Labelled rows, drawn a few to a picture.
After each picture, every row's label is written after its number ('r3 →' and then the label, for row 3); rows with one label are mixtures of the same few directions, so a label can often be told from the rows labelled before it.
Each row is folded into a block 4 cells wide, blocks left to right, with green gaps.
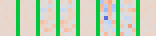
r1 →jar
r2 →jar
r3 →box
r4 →box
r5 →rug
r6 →jar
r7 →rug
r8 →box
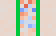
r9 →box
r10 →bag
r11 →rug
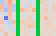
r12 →jar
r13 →bag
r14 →jar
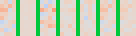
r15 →box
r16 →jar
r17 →bag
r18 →rug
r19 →jar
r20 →box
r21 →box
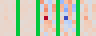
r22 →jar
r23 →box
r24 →jar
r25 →jar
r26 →jar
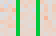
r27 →bag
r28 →bag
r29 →jar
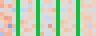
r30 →rug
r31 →box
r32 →rug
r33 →box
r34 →rug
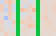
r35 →jar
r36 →bag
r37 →jar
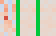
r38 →jar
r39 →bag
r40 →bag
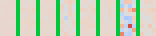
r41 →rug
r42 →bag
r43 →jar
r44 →jar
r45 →bag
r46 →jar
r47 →rug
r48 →rug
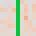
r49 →bag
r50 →jar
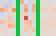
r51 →bag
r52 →jar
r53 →bag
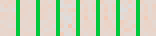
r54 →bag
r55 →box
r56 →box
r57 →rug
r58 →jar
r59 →jar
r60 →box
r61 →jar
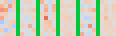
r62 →box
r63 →rug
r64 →jar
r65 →rug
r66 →rug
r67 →jar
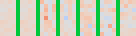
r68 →box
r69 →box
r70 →jar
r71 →jar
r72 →rug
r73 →rug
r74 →bag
